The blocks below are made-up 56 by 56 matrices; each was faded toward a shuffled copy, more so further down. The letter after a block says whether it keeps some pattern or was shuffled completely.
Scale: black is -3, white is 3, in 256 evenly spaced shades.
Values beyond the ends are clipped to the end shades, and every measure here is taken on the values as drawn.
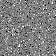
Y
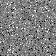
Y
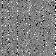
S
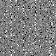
S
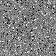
Y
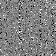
S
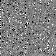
S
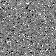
Y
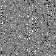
S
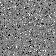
Y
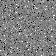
Y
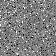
Y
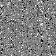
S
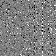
S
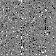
S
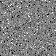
Y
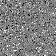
Y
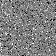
Y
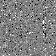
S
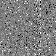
S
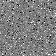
Y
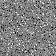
Y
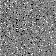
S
